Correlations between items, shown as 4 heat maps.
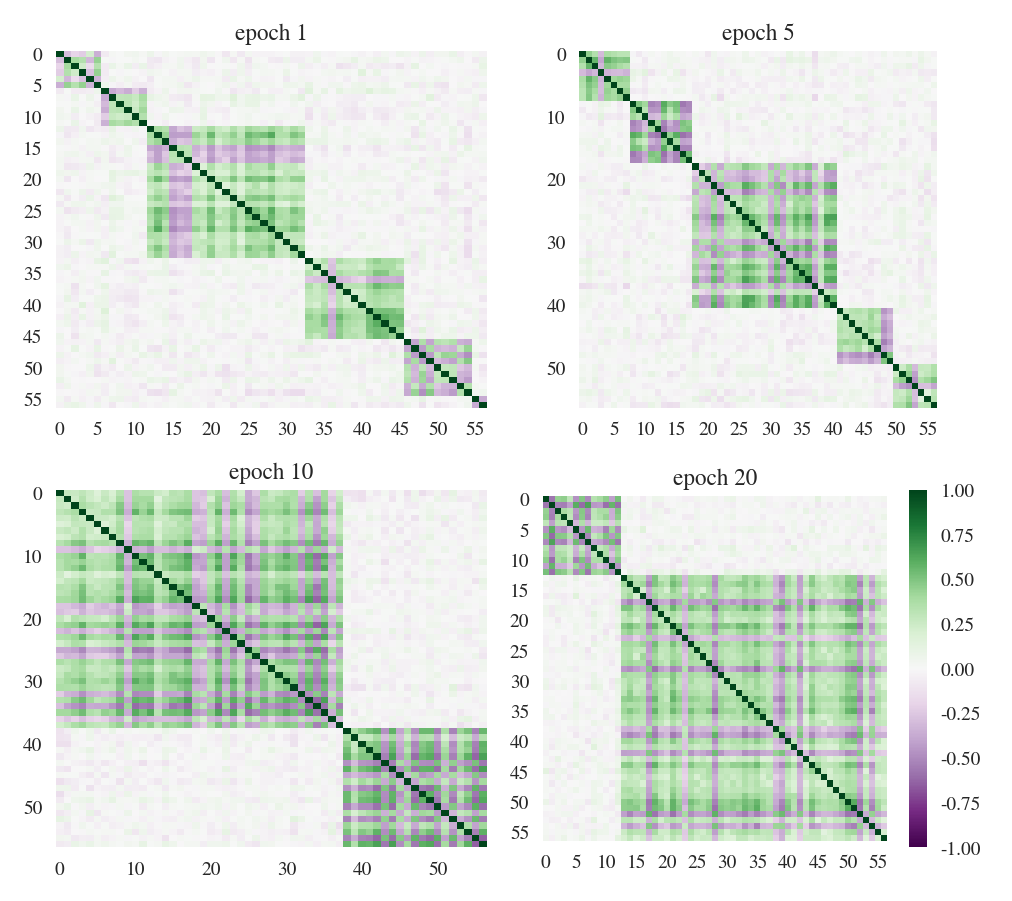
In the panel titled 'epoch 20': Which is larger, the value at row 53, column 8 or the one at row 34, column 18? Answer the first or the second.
the second
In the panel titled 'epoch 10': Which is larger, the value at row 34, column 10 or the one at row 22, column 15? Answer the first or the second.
the second
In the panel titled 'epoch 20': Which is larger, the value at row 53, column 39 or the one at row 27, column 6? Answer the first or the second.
the second
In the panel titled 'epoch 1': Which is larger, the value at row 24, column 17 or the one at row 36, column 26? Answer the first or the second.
the second
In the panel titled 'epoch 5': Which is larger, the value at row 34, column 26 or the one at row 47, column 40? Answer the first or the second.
the first
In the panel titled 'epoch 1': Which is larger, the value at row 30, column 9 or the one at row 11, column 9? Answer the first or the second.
the second
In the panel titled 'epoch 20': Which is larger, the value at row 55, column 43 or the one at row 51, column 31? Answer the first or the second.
the second
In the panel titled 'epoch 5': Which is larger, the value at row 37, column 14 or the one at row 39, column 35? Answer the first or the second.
the second
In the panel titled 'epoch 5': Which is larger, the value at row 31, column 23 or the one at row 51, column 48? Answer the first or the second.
the first
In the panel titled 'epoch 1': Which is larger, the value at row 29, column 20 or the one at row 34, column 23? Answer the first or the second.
the first
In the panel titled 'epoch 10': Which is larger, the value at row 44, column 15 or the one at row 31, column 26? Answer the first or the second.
the first
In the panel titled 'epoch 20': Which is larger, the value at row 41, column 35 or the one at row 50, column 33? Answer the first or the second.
the second
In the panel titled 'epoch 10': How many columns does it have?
57
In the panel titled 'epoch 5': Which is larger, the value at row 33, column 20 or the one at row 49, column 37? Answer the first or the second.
the second
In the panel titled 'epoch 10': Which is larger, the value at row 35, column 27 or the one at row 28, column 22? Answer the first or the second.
the first
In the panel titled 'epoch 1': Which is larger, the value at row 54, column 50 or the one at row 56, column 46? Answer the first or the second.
the second
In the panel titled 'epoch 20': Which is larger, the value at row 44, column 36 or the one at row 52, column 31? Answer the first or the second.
the first
